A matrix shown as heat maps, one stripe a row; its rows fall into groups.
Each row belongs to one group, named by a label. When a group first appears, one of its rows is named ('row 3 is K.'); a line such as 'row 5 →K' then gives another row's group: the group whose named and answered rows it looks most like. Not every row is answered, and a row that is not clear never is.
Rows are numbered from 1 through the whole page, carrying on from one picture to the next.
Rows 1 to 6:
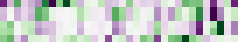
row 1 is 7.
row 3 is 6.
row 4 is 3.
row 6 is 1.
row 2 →6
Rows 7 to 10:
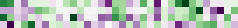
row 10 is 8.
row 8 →6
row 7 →1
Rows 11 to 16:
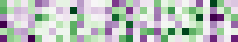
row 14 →7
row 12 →1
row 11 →3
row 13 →6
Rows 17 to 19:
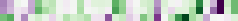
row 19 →1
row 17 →6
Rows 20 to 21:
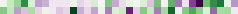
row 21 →1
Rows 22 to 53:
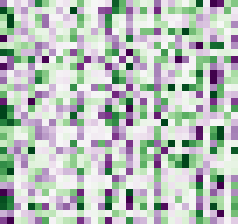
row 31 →7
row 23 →1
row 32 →6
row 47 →3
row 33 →6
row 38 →1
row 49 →7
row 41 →3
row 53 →7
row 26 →1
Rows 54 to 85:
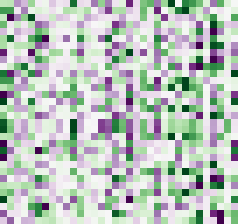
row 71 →1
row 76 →7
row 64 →8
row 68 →8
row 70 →3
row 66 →1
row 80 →3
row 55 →1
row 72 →1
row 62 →6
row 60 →3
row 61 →7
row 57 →3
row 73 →1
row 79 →6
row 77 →3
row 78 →1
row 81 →1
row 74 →7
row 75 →8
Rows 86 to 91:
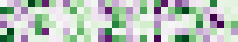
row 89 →6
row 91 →1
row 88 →6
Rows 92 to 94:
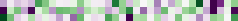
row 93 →7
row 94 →8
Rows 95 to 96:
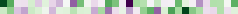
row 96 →1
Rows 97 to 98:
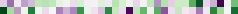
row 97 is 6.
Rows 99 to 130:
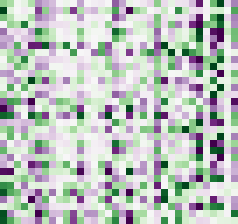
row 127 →7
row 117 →1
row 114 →7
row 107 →3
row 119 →6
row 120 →3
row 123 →7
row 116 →6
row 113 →7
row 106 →1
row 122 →7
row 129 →8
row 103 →6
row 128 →3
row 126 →8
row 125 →1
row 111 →3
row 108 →3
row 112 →3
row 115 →8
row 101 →3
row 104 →6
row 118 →3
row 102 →3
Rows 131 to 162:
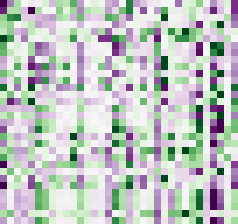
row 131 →7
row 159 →6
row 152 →1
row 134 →3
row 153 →1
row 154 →7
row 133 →8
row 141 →3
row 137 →3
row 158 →6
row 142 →7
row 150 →1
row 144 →3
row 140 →7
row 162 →6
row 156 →7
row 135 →1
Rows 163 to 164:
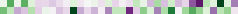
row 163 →3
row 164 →1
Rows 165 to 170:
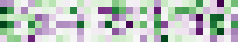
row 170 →7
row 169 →3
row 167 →3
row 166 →1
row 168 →8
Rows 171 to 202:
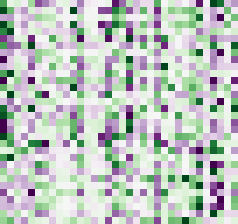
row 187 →8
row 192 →3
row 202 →1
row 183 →1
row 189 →7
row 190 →1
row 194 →6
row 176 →7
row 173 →6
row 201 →3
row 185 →6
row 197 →6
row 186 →8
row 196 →1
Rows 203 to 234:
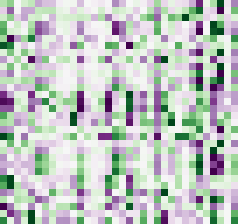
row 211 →7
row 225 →6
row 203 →3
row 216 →7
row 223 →3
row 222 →1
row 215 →6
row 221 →6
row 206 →3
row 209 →8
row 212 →3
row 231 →3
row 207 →3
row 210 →3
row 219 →1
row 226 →6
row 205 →1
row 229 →8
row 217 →7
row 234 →8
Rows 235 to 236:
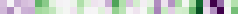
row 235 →6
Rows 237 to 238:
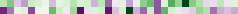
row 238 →7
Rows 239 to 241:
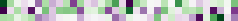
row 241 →3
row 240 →7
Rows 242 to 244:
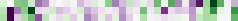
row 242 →3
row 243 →8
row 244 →8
